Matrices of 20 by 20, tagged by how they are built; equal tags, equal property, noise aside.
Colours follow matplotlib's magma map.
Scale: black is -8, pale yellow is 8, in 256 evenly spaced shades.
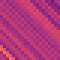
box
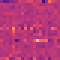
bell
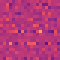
bell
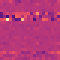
bell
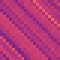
box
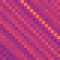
box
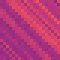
box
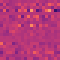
bell
